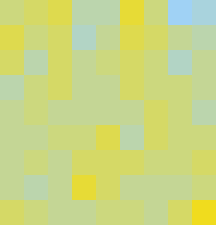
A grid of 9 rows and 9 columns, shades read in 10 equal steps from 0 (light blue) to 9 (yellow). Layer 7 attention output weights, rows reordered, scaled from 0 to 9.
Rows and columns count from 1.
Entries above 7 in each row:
1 0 0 0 0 0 0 1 1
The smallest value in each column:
3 3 4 2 3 3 4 0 1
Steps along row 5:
up down same same same up down down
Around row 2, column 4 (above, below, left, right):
3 4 6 4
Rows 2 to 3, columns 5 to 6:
4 7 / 5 6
